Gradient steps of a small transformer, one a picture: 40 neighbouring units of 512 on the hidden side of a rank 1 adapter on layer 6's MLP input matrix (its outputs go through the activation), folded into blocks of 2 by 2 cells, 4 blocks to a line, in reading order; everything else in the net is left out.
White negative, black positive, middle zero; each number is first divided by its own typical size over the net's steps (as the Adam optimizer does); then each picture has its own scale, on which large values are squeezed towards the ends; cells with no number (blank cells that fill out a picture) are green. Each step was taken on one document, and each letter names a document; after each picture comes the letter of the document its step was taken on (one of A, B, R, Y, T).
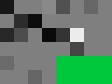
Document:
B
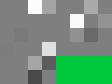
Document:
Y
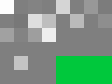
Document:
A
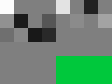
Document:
A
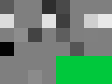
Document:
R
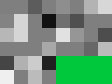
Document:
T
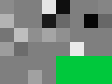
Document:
R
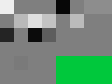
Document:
A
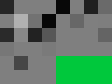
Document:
A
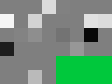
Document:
R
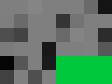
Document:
T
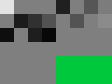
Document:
A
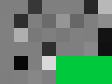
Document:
T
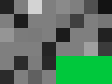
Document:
T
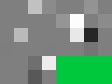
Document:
Y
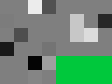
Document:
Y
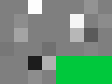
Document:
Y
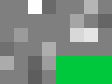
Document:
Y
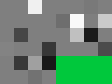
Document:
Y
